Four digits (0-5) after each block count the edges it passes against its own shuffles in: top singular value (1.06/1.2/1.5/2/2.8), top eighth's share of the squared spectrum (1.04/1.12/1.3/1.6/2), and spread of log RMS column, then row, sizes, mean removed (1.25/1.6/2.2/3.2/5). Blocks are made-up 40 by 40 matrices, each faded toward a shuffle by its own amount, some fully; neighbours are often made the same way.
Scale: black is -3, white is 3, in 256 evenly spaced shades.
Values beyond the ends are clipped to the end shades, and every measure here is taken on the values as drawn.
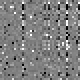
4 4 2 1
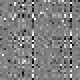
4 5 3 1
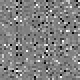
3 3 2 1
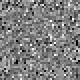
0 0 0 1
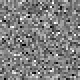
0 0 0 0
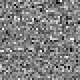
0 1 0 2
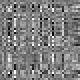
4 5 3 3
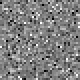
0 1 0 0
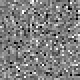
0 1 0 0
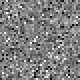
0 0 0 0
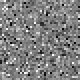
1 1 0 0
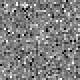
1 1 0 0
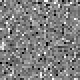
0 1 0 0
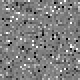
1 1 0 0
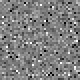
1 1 0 0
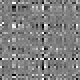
4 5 3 3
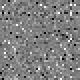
2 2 0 0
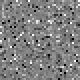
1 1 0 1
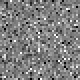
2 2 1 0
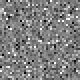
2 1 0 1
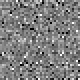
3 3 1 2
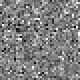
2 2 0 0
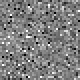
0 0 0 0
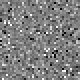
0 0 0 0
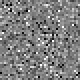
2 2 0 0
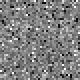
2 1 0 0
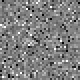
0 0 0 0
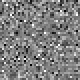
3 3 1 1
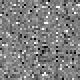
2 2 1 0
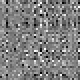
4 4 3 2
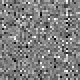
3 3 1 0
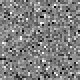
2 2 0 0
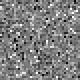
0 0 1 0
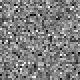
2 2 0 0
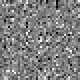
3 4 2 1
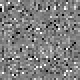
3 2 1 1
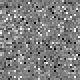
2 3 0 1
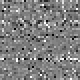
3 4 1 2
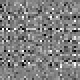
4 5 2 3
